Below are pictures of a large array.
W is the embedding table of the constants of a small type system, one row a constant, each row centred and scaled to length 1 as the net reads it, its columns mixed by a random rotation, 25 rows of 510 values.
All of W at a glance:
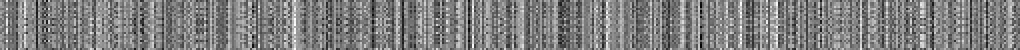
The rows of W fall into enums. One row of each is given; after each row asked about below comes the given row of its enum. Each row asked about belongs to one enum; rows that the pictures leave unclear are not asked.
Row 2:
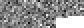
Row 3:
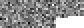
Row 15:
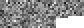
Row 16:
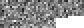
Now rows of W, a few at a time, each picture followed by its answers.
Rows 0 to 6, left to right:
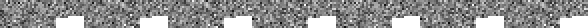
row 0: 15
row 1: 2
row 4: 15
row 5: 3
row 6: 2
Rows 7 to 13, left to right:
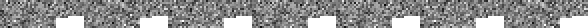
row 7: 15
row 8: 2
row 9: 16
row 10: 15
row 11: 15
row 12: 16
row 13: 2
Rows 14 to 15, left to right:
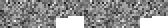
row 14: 15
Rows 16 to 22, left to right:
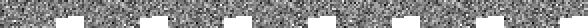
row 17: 2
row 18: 3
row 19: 2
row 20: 15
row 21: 2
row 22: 3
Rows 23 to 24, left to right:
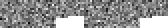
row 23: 3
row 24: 16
